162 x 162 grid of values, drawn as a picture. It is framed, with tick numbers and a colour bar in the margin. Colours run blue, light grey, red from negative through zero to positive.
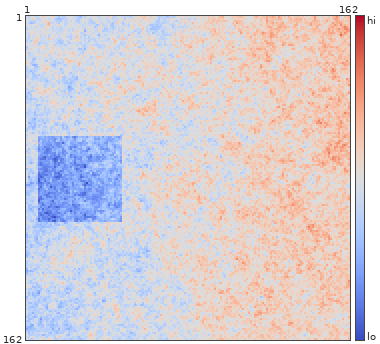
Slope: up to the right. Ninth with the lowest average: middle left. Odd patch: lower, in the middle left. Stripes: none.
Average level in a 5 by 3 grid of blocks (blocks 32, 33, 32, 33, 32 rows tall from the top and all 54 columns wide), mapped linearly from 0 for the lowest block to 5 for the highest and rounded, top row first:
3 4 5
3 4 5
0 4 5
2 4 5
2 4 5
